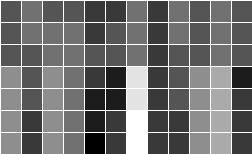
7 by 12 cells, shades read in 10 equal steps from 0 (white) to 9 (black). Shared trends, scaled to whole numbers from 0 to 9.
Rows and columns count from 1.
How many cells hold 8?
5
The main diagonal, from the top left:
6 5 5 5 8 7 0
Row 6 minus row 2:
-2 2 -1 0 1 1 -5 0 2 -2 -2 1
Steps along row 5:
up down up up same down up down down down up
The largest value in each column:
6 7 6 6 9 8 5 7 7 6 5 8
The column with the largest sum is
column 5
